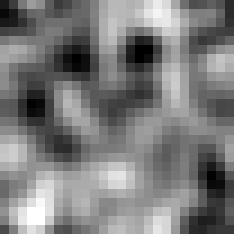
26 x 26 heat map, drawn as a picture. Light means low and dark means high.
The field is mottled with small blotches. The values follow a bell shape. The ninth with the highest average is the top left. The halves do not mirror each other.
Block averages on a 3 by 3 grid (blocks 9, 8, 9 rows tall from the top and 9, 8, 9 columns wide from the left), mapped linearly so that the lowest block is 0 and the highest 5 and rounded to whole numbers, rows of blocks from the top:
532
443
004
